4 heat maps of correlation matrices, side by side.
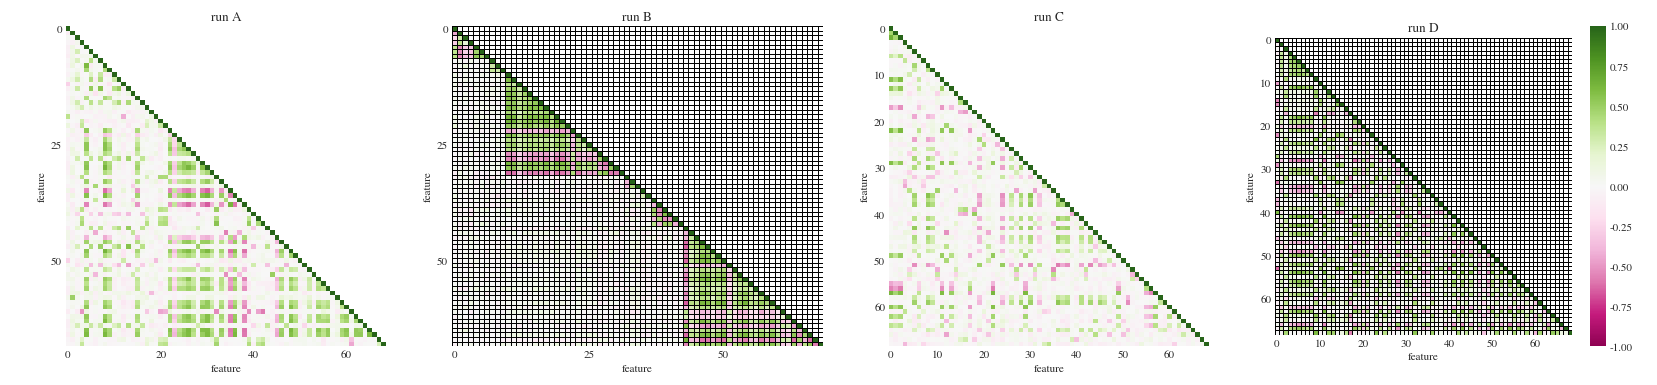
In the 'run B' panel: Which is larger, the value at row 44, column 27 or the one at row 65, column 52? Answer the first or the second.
the second
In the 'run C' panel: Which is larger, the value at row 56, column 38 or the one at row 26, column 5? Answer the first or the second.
the second
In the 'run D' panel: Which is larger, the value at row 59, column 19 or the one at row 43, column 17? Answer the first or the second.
the first
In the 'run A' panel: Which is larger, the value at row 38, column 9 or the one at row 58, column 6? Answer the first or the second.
the second
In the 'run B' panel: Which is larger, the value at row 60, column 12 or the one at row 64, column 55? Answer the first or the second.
the first
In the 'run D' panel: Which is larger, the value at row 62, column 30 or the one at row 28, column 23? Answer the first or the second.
the second
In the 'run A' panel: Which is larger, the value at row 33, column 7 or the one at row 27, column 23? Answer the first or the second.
the first
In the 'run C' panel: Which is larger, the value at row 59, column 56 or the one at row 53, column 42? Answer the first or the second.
the first
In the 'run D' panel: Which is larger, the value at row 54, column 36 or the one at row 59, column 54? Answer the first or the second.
the second
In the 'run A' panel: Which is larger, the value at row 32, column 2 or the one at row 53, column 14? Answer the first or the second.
the second
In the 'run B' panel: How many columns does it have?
69
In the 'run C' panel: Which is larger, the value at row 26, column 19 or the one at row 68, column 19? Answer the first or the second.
the second
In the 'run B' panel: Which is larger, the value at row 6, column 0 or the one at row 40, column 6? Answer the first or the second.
the first
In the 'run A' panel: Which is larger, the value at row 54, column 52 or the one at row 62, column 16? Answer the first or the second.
the first
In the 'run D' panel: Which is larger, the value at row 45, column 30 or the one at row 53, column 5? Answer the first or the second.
the first
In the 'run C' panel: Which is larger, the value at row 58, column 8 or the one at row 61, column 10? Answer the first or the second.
the first
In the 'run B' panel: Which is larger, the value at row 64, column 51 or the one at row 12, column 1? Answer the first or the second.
the first
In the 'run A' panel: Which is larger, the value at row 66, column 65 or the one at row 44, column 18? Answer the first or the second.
the first
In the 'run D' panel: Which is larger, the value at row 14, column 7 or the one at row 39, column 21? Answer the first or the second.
the second
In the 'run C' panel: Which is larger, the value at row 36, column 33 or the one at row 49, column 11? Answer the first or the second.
the second
